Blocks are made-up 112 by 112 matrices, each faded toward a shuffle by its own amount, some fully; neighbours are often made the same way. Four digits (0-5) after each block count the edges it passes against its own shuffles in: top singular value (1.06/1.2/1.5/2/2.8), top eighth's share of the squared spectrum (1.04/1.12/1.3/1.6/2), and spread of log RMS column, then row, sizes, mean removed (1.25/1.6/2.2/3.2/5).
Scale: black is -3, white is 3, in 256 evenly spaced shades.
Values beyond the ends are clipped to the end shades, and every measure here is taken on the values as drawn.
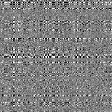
5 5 3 4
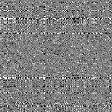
5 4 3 4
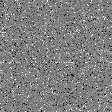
3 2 0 1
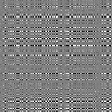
5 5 4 5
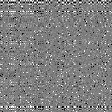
5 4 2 3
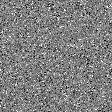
0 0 0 0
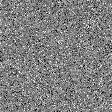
0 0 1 0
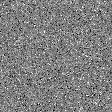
0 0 0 0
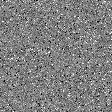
0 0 0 0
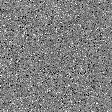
0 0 0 0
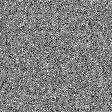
0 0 0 0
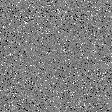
0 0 0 1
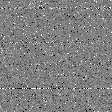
3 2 0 2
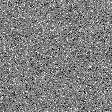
0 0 0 0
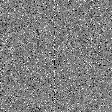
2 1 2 0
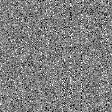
1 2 3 0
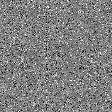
1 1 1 0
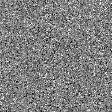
0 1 2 0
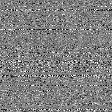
2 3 0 4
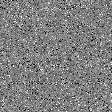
1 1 0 1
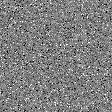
1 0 0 0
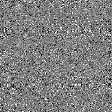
4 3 2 3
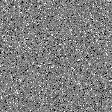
1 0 0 0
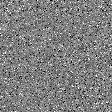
2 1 0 1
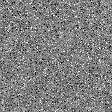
2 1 0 1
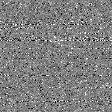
2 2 0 3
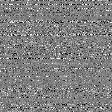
2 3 0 4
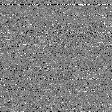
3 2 0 3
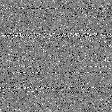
2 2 0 3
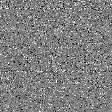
1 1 0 2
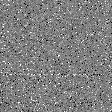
1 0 0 1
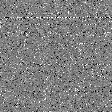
2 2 0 2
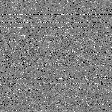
2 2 0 3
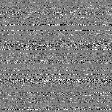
2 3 0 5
